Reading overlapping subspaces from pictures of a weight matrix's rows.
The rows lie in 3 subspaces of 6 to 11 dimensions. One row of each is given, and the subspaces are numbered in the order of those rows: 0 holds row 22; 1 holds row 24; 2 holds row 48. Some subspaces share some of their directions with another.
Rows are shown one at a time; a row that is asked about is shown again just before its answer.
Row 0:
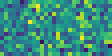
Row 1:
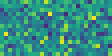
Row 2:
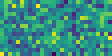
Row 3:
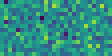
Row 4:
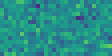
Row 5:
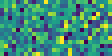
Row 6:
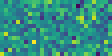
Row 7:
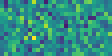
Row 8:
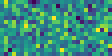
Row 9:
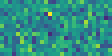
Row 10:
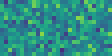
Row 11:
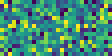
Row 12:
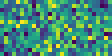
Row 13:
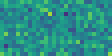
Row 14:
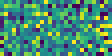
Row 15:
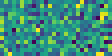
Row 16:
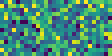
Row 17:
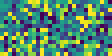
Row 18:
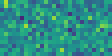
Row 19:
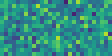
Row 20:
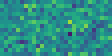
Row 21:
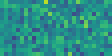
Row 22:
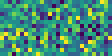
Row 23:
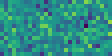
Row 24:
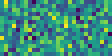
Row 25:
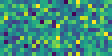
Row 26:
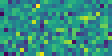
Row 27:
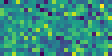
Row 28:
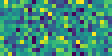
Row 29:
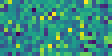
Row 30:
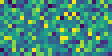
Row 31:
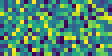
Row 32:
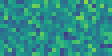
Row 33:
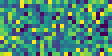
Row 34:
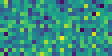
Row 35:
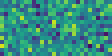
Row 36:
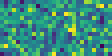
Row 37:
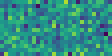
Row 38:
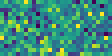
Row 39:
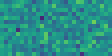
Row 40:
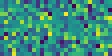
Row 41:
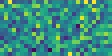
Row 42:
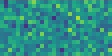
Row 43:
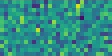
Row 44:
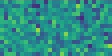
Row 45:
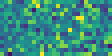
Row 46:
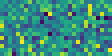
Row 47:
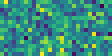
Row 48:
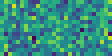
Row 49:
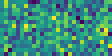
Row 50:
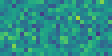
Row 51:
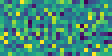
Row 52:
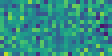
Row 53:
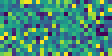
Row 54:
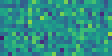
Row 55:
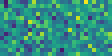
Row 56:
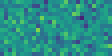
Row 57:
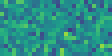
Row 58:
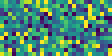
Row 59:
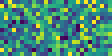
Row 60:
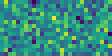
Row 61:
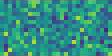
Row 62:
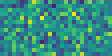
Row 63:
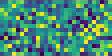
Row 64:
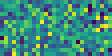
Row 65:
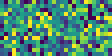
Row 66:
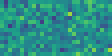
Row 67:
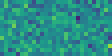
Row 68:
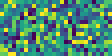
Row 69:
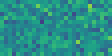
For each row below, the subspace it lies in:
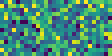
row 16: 0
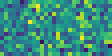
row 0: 0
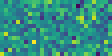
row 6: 2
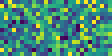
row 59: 0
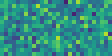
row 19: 1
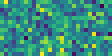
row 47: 0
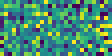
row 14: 2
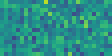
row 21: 2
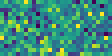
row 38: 0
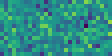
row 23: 0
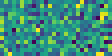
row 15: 2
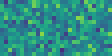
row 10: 1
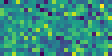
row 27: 0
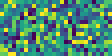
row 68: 0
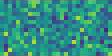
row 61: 2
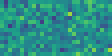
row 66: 2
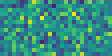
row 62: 0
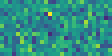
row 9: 2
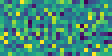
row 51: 0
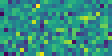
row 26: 0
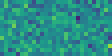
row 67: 1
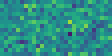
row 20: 0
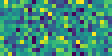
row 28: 0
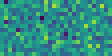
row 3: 0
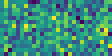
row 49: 1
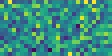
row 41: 0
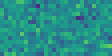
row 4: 0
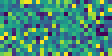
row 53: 2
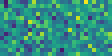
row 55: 1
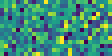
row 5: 1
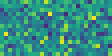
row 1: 1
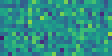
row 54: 0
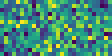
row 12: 0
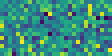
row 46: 2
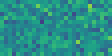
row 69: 2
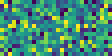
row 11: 0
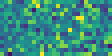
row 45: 0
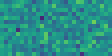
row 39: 0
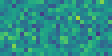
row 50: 0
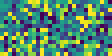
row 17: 1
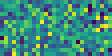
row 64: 1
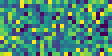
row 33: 2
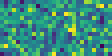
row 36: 2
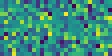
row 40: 2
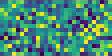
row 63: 0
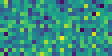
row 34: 0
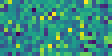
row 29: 0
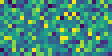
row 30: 0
